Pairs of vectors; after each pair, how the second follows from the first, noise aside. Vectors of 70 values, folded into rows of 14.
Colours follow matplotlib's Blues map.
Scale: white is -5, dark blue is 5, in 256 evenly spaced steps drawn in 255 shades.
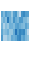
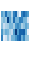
scaled up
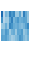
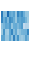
shuffled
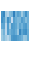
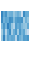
shuffled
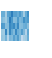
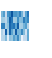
scaled up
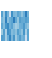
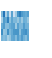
shuffled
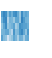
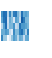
scaled up
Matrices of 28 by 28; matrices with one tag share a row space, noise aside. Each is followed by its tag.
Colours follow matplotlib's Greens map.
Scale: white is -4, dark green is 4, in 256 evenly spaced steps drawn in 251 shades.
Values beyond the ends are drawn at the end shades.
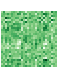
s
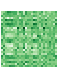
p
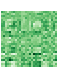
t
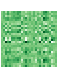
s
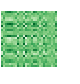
p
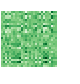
s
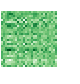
p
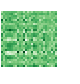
p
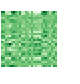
t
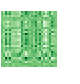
s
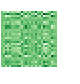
s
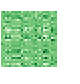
s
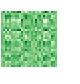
s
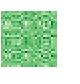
s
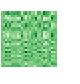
s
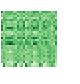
p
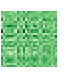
p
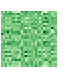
s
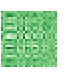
p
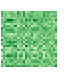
p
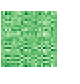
s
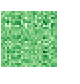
s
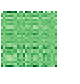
p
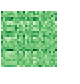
p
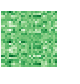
t
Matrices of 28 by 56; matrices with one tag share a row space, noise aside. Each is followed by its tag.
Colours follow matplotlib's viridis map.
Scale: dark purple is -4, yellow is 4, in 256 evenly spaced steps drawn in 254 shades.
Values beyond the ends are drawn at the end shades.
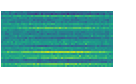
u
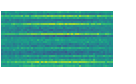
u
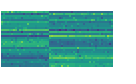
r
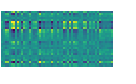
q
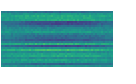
u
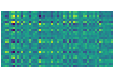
q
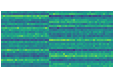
r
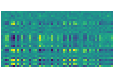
q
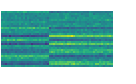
r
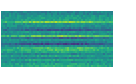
u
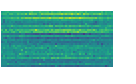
u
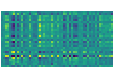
q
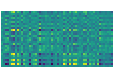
q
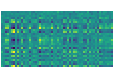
q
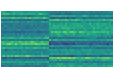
r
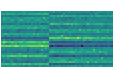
r
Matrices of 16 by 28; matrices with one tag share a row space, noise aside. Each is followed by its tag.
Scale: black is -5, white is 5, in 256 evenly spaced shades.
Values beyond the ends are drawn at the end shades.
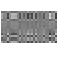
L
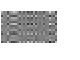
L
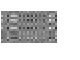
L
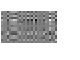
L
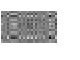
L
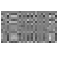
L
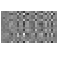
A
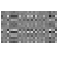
L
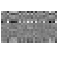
L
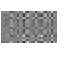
A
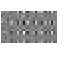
A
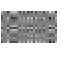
L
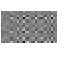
A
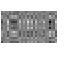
L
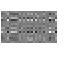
L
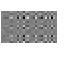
A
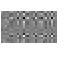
A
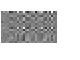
A
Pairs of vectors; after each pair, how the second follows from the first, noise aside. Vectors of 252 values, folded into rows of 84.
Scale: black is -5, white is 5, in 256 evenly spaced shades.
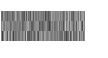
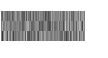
copied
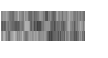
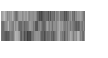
wrapped around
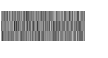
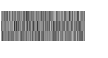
copied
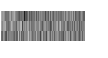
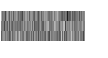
wrapped around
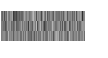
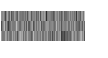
wrapped around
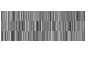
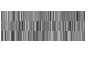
copied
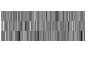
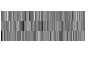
wrapped around
